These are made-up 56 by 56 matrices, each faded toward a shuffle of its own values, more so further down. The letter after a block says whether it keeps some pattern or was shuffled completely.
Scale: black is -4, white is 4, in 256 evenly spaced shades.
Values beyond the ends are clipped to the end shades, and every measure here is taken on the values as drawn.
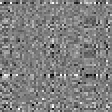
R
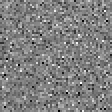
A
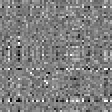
R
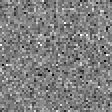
A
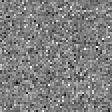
A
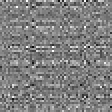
R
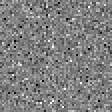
A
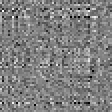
R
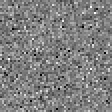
A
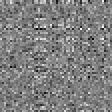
R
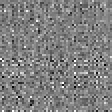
R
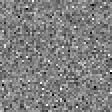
A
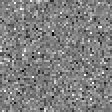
A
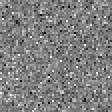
A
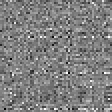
R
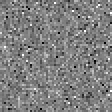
A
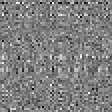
R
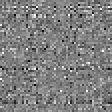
R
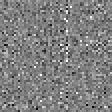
R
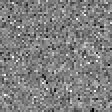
A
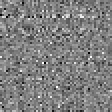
R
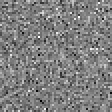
A
